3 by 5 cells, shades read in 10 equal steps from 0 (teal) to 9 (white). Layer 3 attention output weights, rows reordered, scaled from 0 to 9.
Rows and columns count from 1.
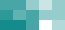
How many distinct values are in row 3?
4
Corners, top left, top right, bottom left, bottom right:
2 5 0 6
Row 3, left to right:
0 0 2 9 6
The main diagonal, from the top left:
2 3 2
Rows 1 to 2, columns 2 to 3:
2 5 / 3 2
